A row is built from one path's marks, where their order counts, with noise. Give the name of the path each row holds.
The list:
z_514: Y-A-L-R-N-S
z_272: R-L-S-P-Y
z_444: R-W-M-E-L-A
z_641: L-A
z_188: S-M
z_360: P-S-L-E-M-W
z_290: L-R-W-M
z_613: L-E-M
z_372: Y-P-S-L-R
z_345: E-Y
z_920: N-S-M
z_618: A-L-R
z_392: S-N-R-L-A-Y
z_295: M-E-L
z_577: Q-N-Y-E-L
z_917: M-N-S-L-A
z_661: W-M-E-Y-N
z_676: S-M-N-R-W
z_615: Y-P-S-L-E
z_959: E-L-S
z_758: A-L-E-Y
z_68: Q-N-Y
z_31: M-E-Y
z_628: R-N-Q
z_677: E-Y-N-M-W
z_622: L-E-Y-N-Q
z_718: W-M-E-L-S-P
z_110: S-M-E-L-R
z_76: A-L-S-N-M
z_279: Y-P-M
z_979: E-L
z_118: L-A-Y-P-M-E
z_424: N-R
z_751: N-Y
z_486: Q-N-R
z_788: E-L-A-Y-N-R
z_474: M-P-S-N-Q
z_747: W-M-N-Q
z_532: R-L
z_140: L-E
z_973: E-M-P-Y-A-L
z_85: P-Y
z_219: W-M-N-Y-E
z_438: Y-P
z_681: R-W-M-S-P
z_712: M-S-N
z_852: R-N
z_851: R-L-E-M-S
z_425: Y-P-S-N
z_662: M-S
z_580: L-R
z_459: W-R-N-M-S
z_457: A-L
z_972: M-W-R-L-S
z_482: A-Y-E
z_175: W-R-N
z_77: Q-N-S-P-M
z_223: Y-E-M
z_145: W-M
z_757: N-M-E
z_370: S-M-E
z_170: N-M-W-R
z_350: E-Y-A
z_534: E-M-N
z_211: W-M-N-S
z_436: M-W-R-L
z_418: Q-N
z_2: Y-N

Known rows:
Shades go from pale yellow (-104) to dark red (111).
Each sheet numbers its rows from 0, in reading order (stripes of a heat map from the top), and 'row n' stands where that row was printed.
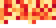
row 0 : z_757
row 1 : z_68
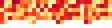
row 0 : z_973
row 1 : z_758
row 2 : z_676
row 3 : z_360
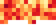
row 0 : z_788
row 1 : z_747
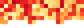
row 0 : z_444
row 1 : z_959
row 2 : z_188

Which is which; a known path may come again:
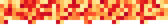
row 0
z_747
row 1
z_676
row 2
z_436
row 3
z_613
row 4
z_372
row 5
z_972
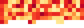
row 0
z_360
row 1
z_170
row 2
z_392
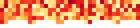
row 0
z_188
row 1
z_959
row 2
z_444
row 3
z_757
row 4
z_758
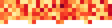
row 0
z_615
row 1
z_68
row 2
z_788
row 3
z_118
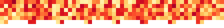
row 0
z_350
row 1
z_175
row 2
z_219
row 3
z_474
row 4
z_622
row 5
z_677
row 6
z_110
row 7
z_662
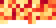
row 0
z_272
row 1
z_973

